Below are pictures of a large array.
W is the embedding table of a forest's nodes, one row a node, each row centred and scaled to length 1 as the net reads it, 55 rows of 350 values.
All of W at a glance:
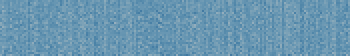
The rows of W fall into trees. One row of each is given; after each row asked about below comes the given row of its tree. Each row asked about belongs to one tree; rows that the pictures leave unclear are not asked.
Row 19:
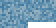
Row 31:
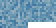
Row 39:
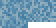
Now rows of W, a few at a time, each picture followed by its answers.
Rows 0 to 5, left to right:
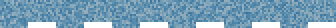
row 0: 19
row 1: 39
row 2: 19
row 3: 39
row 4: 39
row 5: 19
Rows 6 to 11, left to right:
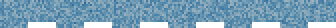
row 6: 19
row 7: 31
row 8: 19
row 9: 39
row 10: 19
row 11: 19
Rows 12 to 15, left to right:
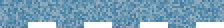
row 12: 39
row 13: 39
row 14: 19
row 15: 31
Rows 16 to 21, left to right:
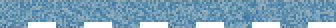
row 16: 31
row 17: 31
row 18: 19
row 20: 39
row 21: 19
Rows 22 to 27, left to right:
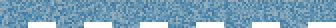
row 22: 39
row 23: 39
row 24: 19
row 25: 31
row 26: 19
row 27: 19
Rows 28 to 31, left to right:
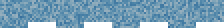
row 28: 39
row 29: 39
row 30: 19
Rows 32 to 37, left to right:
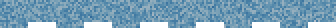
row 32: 19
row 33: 39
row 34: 39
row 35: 19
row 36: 39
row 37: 31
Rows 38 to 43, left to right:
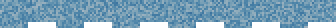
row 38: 39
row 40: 19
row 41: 39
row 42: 31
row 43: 31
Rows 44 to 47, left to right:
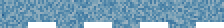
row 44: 19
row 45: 39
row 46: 19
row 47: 19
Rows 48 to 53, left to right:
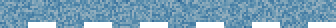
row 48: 39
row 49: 19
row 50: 19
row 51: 31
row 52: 39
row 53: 39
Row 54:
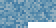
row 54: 31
